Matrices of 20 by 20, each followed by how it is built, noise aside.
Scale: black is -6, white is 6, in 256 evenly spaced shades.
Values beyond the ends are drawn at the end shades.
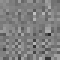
low rank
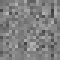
low rank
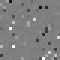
sparse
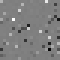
sparse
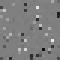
sparse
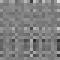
low rank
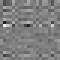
low rank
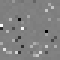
sparse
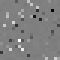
sparse
